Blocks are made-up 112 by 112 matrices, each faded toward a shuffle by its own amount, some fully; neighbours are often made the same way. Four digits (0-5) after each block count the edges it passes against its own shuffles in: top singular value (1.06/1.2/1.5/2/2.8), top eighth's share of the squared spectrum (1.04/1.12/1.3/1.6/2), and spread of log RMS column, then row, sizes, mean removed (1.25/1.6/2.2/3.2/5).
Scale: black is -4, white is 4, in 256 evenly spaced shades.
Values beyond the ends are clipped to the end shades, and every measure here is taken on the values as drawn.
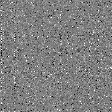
2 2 2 2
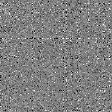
2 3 3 3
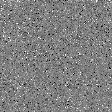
1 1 1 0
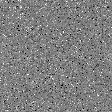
0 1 0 1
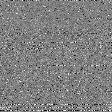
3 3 0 3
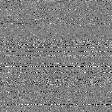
3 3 0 4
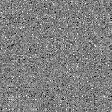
3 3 1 2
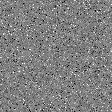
0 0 0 0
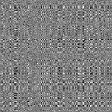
5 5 4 4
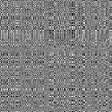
5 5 4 4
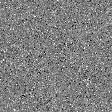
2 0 0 0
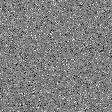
0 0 0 0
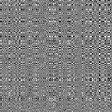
5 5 4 4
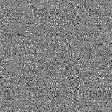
4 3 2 2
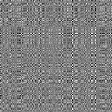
5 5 4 4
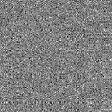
4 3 2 2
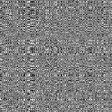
5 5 4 4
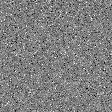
2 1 0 0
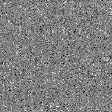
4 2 1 1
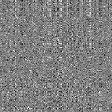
5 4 3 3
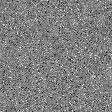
1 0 0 0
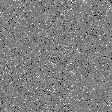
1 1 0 0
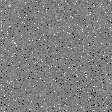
1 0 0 0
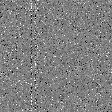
2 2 2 0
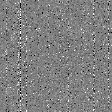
3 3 3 0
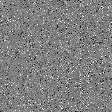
1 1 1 0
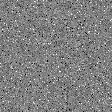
0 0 0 0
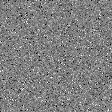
0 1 0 1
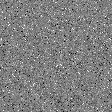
0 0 0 0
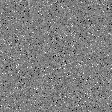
0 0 0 0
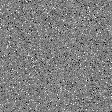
0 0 0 0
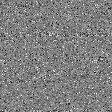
0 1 0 2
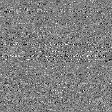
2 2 0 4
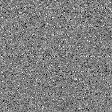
1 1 0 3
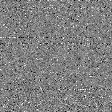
2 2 0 2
